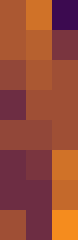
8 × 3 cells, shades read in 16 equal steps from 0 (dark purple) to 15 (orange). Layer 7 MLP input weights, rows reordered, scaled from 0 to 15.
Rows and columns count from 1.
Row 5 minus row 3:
0 -2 0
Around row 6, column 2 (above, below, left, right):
7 4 4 12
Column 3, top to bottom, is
0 5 8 8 8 12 11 15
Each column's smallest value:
4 4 0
